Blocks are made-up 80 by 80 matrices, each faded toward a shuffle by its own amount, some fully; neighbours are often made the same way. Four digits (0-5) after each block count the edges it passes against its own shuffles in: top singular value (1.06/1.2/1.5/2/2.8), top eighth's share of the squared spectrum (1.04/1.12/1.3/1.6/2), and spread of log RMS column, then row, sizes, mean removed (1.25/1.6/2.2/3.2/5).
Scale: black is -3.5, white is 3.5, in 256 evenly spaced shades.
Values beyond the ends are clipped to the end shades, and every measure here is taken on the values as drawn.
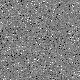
0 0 0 0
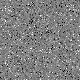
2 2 0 0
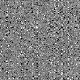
4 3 2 1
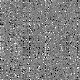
4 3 2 1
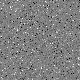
0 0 0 0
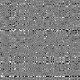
5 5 2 3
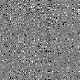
4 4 2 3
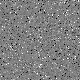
2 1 0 0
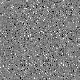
3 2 1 1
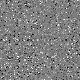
3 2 1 1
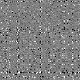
4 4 2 3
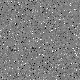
2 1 0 0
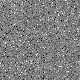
1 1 0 0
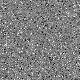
2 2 1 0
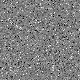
2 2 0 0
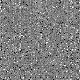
3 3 1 1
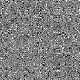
4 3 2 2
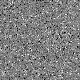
2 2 0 0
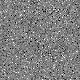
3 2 0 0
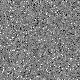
2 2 0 0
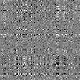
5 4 3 3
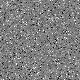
0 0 0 0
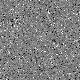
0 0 0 0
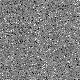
2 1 0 0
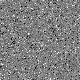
2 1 0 0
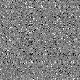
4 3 1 1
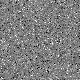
1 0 0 0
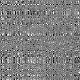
5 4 3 3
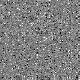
3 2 1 1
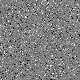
0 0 0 0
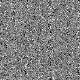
1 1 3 0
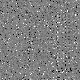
3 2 1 1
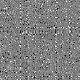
4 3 2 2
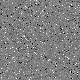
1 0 0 0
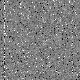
3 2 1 0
